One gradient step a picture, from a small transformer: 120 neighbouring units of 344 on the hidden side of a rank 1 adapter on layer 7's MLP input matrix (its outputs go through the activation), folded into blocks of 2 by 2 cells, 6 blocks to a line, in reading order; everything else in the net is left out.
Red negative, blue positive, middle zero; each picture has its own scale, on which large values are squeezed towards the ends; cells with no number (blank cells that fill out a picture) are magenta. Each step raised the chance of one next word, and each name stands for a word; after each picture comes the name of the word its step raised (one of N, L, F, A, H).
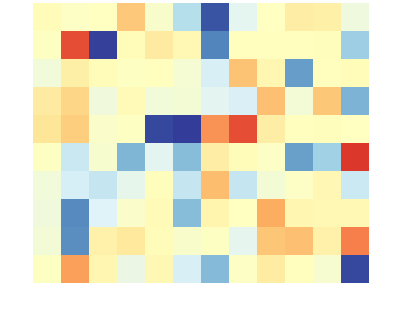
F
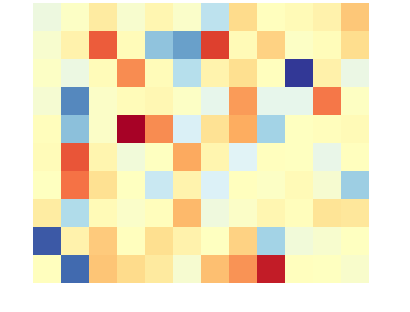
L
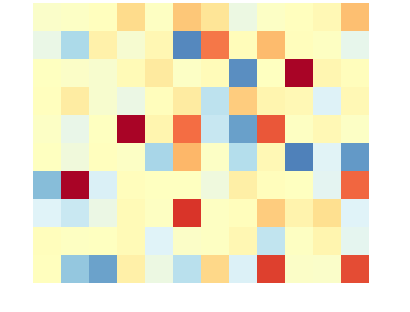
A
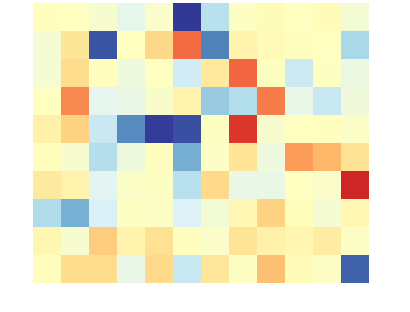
F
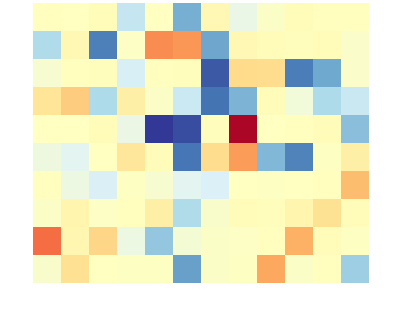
F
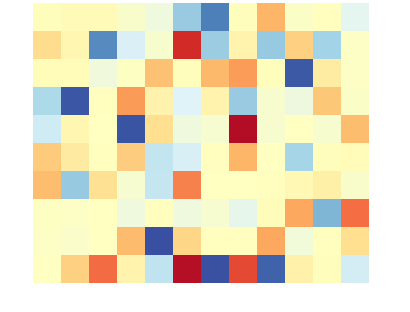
A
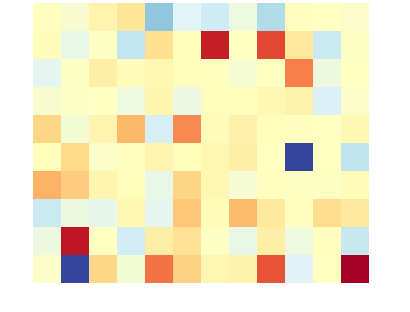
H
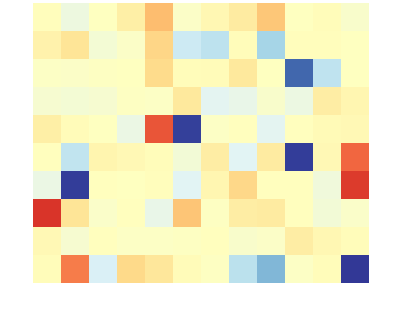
H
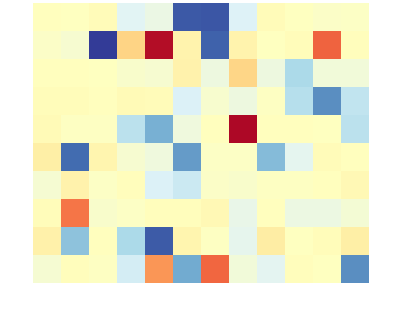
F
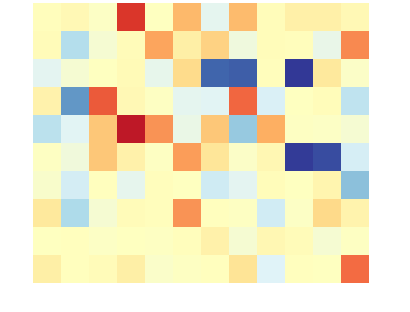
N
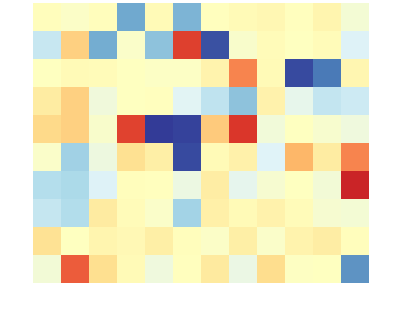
F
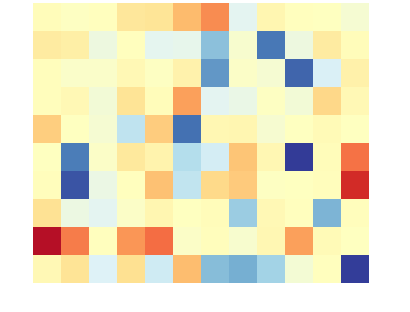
H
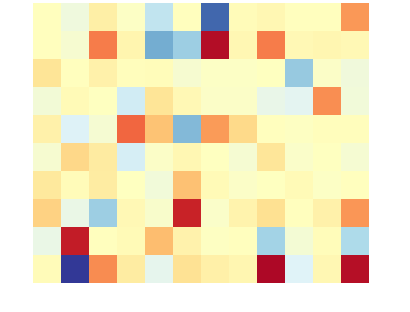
L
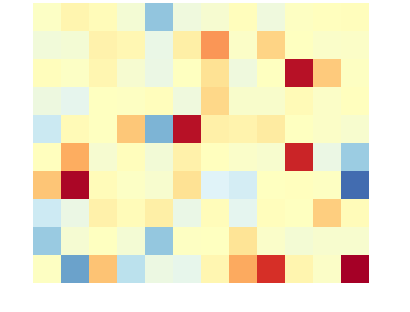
H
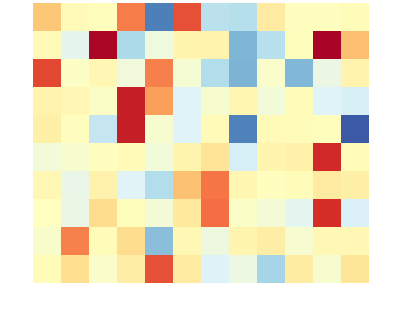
N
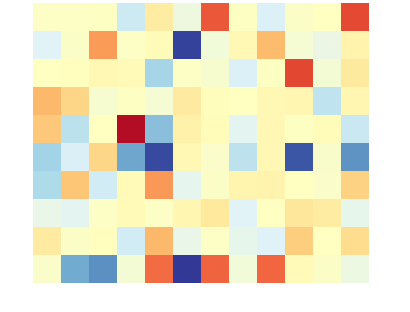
A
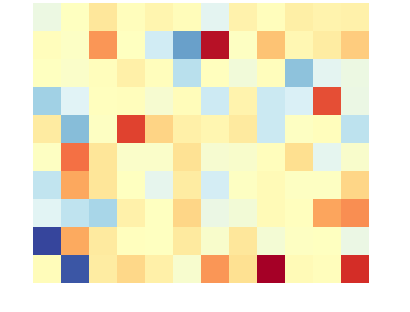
L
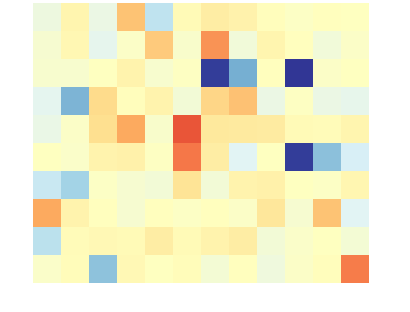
N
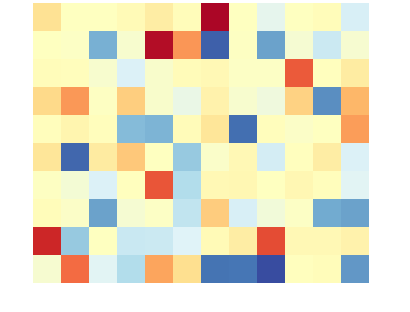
L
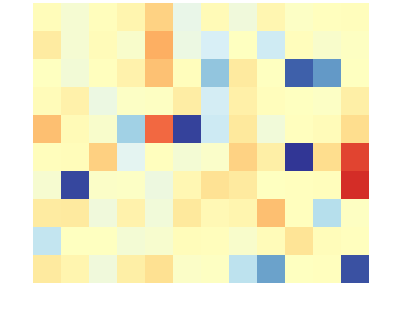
H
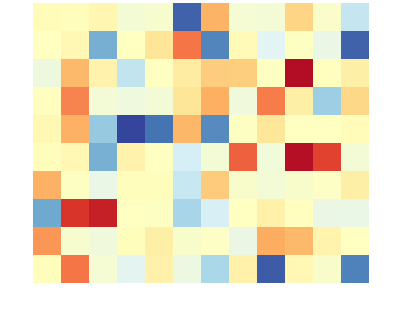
L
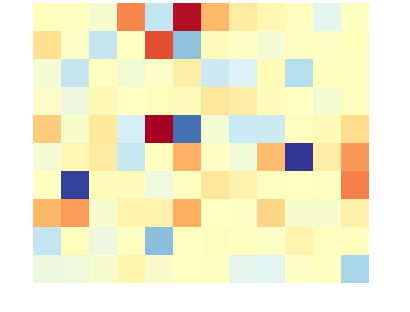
H
